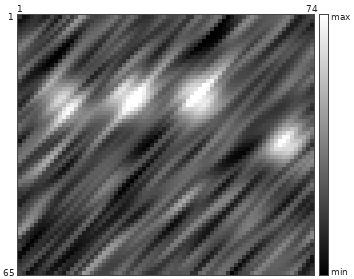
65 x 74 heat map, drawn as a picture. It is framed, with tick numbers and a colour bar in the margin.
Odd rows or columns: none. Ninth with the highest average: top middle. Lone odd cells: none. Bumps: four. Histogram: skewed, a long tail of high values.
